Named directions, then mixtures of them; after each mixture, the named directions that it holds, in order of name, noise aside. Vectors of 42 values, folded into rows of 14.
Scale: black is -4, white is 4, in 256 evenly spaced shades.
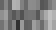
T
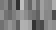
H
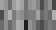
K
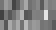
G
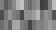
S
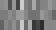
H, K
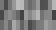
S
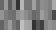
H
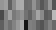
K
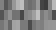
S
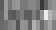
G, T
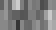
T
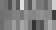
H, S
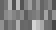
G, H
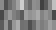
S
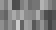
T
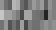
G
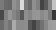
H, S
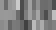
G, H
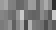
K, S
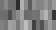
G, H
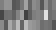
G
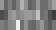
S, T
